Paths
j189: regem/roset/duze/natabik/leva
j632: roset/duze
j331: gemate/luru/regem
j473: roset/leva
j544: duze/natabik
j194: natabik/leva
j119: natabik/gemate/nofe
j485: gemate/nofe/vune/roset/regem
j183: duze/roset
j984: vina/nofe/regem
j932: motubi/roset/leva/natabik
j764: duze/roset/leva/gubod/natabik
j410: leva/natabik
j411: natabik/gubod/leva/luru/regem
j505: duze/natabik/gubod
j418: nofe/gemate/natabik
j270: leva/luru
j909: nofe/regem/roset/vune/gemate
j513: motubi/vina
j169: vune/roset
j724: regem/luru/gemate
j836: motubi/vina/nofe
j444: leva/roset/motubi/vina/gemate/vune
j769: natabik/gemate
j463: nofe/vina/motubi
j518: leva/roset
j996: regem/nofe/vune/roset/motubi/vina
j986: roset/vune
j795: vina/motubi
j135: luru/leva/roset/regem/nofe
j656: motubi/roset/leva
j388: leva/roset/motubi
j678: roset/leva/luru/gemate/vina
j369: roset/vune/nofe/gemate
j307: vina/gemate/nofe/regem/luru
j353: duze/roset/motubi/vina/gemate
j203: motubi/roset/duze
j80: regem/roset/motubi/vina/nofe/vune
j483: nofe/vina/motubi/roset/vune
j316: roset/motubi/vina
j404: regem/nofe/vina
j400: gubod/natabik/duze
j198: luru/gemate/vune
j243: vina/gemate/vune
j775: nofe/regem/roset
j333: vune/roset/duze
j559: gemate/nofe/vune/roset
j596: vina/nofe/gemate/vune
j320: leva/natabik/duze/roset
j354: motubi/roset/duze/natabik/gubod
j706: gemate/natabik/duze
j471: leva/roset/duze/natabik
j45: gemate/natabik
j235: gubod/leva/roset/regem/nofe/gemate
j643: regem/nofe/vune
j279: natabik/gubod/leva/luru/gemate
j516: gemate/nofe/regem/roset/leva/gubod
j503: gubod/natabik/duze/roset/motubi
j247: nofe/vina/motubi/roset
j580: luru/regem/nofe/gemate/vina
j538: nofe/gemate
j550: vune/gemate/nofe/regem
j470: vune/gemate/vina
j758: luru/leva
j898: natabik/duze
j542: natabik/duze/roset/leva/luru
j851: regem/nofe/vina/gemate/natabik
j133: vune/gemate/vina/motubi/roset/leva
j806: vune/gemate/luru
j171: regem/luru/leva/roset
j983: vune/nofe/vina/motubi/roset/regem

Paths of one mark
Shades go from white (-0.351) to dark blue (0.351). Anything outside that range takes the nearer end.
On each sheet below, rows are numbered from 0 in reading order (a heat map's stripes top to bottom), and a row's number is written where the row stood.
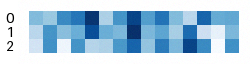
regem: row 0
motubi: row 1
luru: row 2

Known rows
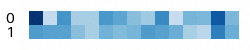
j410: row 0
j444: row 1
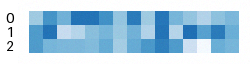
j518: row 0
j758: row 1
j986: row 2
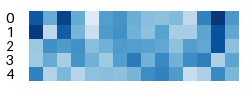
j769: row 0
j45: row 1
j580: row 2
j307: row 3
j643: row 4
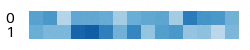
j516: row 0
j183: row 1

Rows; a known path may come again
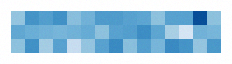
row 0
j580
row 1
j483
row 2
j806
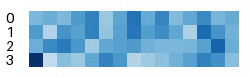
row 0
j411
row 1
j550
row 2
j353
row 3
j898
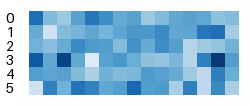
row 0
j203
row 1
j836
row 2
j559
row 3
j769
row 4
j444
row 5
j316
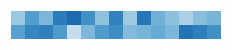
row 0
j518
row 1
j724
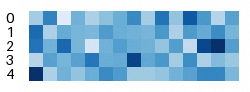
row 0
j270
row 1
j764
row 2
j538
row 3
j463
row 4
j706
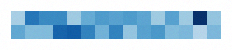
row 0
j470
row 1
j183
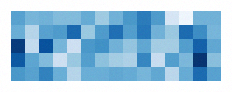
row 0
j986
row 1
j984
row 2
j45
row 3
j194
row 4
j909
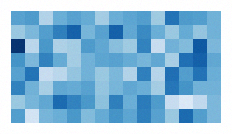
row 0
j516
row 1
j983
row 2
j410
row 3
j235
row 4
j758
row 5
j354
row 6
j169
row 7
j135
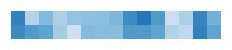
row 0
j643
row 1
j198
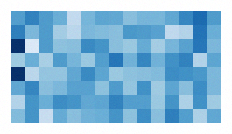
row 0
j279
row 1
j596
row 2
j544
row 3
j307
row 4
j400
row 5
j133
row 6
j996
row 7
j542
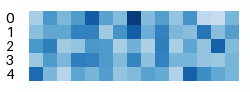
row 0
j388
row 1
j331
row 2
j473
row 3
j171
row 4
j505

